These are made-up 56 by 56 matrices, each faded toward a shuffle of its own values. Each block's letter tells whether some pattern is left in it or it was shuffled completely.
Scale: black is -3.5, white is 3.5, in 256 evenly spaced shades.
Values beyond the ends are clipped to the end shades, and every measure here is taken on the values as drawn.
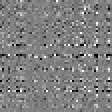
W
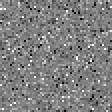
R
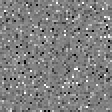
R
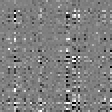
W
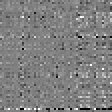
W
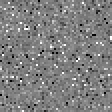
R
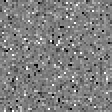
R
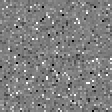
R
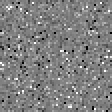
R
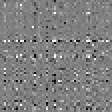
W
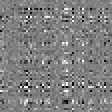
W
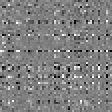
W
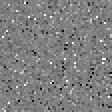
R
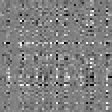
W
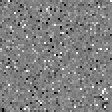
R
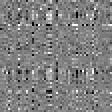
W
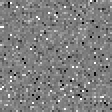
R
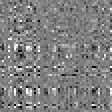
W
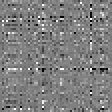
W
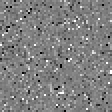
R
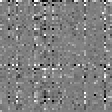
W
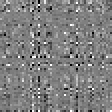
W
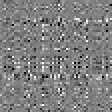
W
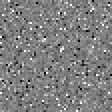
R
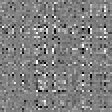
W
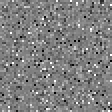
R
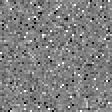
R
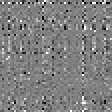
W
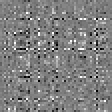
W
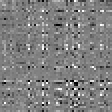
W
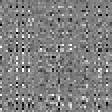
W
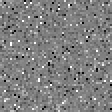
R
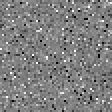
R
